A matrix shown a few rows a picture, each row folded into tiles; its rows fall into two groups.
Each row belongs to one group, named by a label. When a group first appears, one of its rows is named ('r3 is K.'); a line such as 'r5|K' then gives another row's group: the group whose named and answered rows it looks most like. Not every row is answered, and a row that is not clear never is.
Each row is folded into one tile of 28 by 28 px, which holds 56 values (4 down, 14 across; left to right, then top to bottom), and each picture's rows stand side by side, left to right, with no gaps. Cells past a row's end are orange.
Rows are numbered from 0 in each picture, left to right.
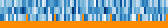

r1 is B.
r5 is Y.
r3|Y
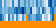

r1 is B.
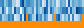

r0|B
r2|Y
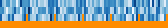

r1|B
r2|B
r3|B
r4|B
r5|Y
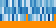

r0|Y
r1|Y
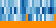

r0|B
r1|Y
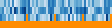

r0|B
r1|B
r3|B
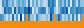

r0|Y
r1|B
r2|Y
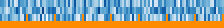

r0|B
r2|Y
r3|B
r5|B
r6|Y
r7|Y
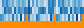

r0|Y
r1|B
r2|Y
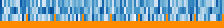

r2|Y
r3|Y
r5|Y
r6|B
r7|B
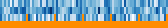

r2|B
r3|B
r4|Y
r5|B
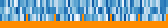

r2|Y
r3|B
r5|B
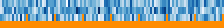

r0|Y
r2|Y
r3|B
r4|Y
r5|B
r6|B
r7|B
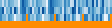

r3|Y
